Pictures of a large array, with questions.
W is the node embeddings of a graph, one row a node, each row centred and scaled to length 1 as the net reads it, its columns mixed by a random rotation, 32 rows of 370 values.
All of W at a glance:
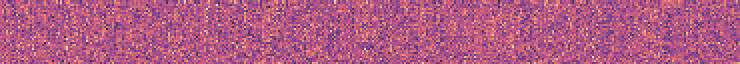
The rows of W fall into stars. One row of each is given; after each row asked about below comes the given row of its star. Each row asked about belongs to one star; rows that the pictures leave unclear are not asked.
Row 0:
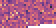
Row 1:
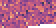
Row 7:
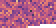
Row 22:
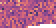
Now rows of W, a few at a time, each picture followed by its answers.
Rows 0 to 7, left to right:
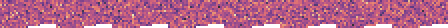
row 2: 7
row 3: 0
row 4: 1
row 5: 7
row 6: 22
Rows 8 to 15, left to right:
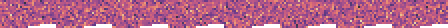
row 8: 1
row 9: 7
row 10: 1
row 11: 22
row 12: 0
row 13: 22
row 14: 0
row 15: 1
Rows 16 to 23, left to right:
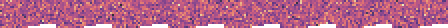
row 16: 1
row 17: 1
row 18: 7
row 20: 7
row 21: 0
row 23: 22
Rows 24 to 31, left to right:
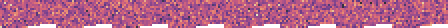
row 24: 22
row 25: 7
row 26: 1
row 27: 0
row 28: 1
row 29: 0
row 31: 22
